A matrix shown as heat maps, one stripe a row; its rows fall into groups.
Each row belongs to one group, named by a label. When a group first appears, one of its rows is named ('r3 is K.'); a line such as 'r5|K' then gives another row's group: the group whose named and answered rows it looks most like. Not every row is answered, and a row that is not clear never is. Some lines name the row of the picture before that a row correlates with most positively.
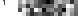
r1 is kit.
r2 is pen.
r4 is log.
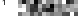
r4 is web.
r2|log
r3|log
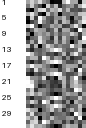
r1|kit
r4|log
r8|web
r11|web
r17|kit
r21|log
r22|log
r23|pen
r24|kit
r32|kit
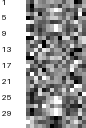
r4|web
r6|log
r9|log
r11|log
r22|pen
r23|pen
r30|kit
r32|kit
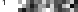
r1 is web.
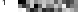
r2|pen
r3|log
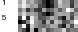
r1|kit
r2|kit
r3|pen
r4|kit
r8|pen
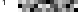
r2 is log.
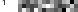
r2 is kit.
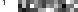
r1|pen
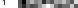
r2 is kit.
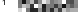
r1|pen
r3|log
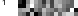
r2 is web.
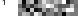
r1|pen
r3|pen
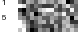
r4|pen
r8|log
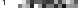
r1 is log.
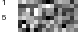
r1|kit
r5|kit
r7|web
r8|pen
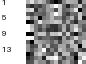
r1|kit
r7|log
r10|log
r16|web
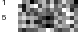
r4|pen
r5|kit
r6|pen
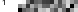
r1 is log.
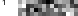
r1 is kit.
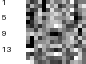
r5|pen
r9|kit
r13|log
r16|log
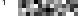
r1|pen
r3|kit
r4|pen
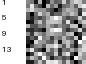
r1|pen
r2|log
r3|kit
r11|web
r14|web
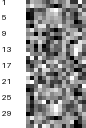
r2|kit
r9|pen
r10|kit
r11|web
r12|pen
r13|pen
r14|log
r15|web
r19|log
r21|log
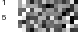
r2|kit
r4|web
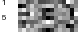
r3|kit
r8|kit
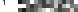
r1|web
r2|log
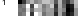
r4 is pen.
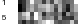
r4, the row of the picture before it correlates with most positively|4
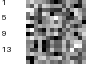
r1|kit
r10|kit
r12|pen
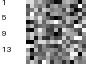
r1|kit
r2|web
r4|web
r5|kit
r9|kit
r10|pen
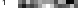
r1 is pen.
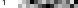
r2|kit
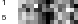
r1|kit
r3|pen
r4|kit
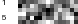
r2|web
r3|kit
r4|log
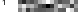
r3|pen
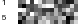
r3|log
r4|web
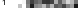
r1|log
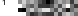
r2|log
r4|log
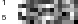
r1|log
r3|log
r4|web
